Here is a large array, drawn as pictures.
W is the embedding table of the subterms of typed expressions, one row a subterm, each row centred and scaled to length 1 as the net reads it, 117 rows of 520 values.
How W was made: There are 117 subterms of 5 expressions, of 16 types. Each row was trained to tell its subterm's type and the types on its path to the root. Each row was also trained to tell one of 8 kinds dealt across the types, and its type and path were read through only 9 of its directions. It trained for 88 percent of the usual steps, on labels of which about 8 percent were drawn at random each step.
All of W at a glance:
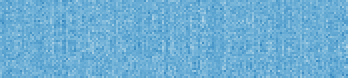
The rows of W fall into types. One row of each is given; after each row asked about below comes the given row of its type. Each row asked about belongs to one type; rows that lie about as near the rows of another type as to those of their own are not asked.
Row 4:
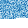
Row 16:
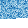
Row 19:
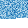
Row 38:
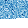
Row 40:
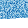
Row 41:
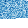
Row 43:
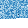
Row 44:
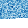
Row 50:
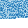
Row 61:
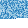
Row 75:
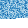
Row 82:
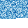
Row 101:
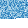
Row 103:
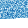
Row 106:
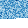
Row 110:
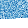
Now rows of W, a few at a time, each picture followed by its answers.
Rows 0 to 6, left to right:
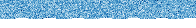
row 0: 61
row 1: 40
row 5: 106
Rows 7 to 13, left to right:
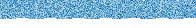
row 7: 4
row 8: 75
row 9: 19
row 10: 110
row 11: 41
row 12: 40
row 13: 19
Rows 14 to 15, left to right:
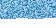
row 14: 61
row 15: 110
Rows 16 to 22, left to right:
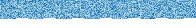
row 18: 61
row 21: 101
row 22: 50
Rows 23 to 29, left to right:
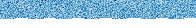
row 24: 106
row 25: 38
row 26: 40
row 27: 50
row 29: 4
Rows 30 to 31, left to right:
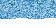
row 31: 38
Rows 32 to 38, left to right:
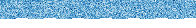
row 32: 16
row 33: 110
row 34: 43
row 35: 19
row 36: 101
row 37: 4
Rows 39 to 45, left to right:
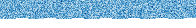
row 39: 19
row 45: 41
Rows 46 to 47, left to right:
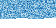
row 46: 43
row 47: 19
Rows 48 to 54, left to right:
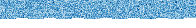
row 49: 4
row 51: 50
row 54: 110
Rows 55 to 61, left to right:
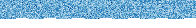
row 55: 106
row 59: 50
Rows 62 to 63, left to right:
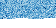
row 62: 40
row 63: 41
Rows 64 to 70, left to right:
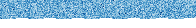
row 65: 44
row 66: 61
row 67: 19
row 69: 40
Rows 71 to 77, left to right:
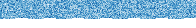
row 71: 44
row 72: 41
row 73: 44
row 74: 38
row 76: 19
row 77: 41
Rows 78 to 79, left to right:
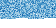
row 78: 40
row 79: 38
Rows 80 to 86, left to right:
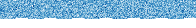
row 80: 110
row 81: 16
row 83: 61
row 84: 40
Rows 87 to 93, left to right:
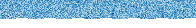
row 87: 4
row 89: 106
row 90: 101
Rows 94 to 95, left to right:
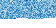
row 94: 61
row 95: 75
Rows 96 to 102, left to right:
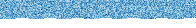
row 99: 44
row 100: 44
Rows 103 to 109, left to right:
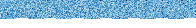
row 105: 41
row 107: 106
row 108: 110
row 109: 106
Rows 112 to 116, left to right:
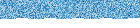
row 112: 38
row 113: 50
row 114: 61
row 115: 38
